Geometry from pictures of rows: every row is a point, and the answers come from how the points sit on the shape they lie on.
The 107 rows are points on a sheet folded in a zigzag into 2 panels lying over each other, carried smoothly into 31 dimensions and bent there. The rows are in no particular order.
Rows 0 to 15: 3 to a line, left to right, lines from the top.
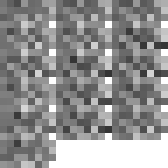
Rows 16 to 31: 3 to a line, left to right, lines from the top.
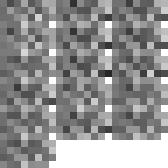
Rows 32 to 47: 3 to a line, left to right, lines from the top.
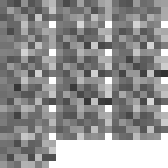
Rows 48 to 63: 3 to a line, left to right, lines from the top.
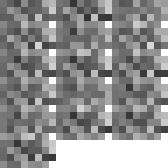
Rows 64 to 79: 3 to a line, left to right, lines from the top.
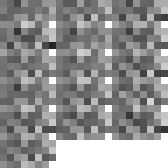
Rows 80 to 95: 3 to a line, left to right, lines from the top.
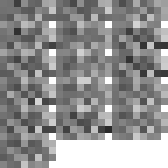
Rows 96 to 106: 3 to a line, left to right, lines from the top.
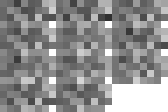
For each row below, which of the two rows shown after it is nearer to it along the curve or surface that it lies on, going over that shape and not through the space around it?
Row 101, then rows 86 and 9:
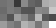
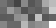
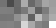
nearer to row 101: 86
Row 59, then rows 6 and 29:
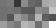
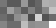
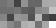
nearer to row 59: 29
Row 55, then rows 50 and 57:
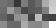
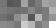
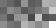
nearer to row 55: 57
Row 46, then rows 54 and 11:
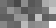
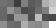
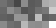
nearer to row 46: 11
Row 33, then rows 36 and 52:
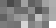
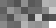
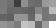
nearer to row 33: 52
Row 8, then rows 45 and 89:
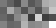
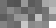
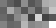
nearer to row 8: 89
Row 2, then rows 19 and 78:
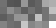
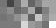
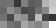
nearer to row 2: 78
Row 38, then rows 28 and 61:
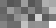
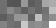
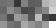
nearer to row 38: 61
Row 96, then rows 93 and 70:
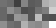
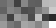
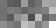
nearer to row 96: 93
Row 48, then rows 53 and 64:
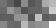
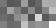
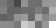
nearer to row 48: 64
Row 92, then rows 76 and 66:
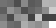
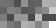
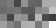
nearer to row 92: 76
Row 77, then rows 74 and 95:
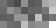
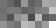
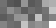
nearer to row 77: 95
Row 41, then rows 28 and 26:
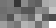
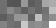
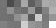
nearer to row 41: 28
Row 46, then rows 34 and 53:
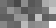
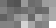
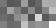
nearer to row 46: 34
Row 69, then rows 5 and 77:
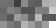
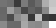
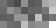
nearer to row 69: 77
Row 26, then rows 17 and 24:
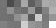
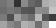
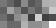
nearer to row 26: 24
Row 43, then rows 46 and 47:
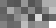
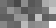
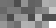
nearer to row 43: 47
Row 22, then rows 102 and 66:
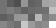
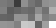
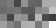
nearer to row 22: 102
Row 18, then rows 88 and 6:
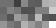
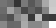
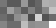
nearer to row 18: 88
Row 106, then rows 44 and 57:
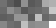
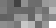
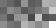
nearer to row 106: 44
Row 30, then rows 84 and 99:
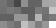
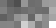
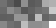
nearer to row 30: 99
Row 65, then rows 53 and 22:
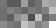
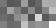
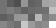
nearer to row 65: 53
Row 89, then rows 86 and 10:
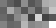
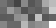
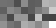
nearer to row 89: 10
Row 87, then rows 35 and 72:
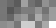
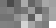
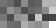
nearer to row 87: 35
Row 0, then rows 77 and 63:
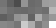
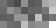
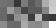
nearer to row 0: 77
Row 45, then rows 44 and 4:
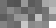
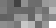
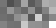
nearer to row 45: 44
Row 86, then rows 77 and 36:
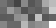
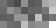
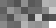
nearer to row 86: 77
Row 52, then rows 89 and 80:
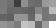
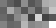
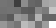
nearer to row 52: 80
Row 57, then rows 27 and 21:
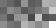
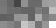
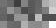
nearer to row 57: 21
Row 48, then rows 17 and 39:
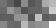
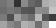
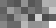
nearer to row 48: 17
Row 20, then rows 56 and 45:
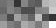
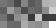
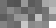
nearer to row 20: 56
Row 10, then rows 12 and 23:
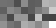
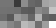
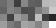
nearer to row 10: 23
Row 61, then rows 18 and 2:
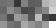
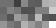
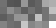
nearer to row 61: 18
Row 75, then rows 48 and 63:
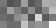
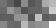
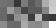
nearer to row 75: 63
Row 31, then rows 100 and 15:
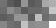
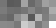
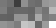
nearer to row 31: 15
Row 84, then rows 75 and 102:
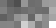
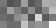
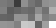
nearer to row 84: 102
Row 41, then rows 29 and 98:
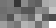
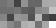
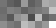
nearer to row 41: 29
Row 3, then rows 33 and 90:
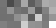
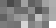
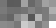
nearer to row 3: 90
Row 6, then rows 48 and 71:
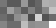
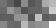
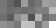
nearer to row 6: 71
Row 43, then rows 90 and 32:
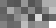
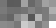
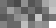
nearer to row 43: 90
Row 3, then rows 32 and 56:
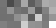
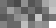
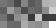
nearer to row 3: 56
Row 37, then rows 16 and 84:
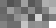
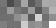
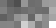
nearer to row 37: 16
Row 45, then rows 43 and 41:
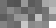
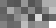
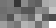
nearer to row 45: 41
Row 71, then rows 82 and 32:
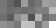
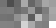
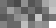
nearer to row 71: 82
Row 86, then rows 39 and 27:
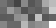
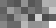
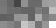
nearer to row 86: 27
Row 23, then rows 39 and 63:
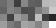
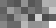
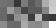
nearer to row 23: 63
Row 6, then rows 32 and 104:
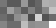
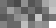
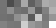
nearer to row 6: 104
